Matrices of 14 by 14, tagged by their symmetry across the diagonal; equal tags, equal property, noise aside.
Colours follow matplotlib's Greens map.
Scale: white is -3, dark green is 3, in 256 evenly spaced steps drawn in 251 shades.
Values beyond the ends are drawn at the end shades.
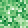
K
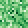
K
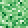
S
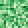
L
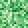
L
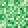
K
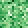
S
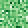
L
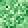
K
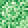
K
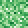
S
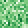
S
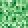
S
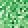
S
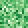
S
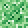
K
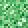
K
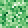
L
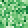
L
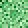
K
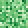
L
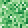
S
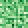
L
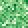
S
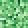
L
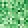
L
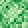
K
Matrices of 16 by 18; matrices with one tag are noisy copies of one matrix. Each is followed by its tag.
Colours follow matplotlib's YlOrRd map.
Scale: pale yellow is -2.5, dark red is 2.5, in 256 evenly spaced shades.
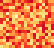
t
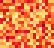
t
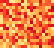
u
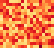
u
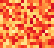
u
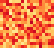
u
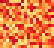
u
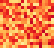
u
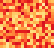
t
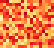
u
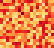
t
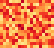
u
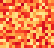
t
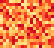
u
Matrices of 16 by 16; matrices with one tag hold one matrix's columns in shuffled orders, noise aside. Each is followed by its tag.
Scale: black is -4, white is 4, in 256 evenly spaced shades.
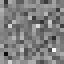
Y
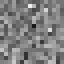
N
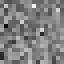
N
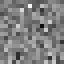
N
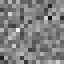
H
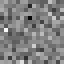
H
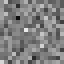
H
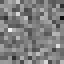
H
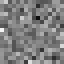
H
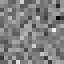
H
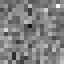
N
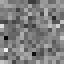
Y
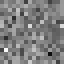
Y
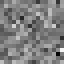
Y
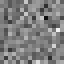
H
